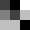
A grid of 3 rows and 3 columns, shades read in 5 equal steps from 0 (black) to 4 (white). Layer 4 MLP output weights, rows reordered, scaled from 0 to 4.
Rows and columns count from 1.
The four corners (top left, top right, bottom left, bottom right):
1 4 3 0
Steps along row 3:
same down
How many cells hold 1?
2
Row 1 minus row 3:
-2 -3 4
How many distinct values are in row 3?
2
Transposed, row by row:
1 2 3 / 0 1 3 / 4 3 0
